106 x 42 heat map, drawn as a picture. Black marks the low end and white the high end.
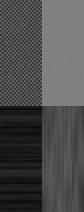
The table splits into 2 rows of 2 panels. Panel 1,1: low, checkered. Panel 1,2: middling, flat. Panel 2,1: very low, streaked across, faint in contrast. Panel 2,2: low, streaked downward, faint in contrast.
